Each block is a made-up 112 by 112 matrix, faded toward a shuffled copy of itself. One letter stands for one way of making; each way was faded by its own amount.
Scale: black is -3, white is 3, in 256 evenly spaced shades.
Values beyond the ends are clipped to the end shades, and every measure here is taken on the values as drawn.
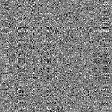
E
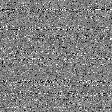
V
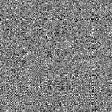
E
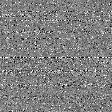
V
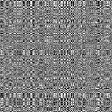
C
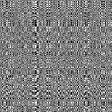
C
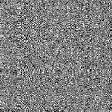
E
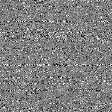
V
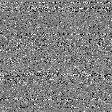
V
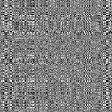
C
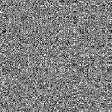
E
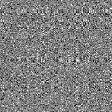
E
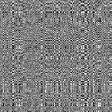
C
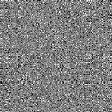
E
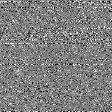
V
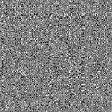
E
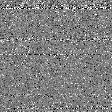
V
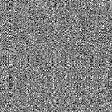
E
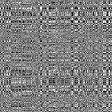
C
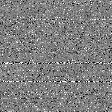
V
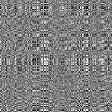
C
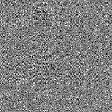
E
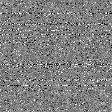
V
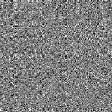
E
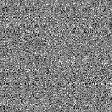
E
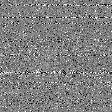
V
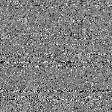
V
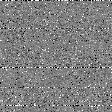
V
